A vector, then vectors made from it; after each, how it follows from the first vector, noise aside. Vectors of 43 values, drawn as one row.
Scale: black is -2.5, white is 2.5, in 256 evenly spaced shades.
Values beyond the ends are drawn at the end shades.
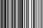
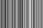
shrunk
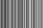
shrunk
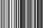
reversed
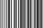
reversed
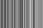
shrunk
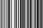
reversed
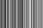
shrunk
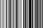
negated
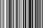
negated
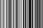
negated
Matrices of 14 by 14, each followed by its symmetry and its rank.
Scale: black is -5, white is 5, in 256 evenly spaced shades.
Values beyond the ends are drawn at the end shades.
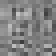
neither, rank three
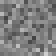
neither, full rank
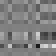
neither, rank one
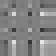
symmetric, rank one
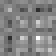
symmetric, rank two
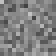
neither, full rank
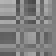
neither, rank one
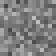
neither, full rank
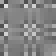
symmetric, rank two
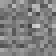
neither, rank three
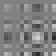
symmetric, rank one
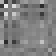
symmetric, rank two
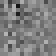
neither, rank three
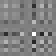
symmetric, rank one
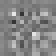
symmetric, rank two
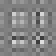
symmetric, rank one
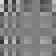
neither, rank one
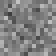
neither, full rank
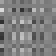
neither, rank one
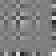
symmetric, rank one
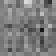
neither, rank three
